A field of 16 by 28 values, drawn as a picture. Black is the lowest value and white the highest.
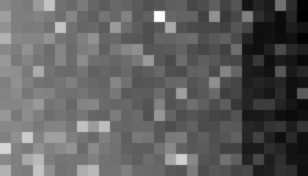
No regular stripes run through it. The left part is higher, up to a seam about 80% of the way across. There is an overall slope up to the left. On average the colour sits 40% of the way up the scale.
